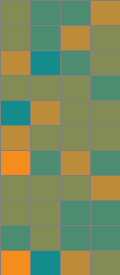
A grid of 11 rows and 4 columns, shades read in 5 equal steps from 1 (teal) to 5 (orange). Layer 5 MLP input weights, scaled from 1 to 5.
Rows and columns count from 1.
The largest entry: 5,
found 2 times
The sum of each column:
36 27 32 31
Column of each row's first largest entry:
4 3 1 1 2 1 1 4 1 2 1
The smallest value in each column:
1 1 2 2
